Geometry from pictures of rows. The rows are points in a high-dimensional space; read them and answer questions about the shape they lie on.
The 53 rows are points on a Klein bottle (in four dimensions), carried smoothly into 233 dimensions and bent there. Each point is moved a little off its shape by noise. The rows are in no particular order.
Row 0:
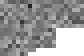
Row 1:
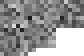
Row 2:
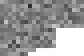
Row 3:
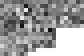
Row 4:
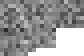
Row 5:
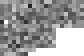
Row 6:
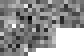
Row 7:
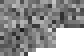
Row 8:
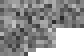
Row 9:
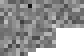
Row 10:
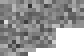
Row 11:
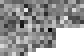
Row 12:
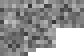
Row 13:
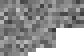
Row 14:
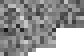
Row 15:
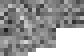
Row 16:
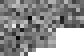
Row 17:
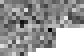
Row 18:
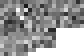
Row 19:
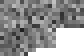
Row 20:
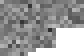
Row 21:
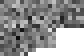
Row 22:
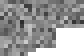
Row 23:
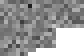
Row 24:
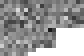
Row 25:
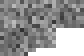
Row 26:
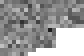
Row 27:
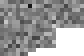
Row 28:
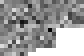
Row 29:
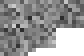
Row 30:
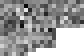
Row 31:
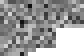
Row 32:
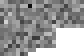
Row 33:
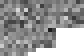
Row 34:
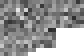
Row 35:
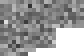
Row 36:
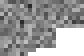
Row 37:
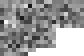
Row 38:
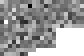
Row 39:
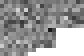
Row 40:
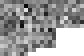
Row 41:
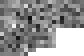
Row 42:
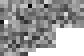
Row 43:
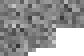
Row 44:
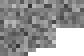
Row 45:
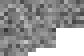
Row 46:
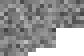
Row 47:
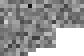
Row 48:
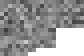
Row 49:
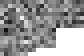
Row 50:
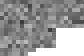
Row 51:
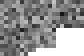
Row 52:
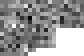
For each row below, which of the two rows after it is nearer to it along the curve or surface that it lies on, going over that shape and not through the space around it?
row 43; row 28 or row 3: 28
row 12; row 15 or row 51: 51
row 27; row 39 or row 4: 39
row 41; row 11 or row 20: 20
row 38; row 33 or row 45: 33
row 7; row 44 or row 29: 44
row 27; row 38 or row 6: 38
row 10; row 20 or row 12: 20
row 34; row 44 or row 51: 51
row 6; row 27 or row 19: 19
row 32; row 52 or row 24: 24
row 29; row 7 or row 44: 44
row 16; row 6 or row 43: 6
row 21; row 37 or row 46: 46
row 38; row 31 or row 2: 31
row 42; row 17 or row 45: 17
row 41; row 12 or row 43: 12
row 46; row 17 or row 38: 17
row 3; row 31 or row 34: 34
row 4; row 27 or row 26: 26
